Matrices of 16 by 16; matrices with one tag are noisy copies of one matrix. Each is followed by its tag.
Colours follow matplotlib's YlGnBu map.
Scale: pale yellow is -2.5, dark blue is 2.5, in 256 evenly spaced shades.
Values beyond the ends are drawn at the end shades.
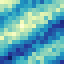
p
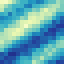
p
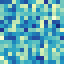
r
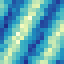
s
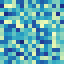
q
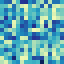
r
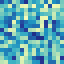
r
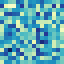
q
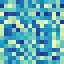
q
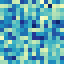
r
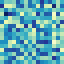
q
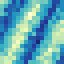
s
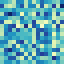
q
